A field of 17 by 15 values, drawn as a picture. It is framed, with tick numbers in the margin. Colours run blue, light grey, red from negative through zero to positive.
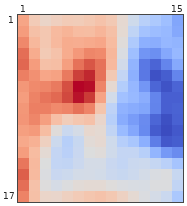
Lone odd cells: none. Roughest part: centre. Ninth with the lowest average: middle right. Slope: up to the left.
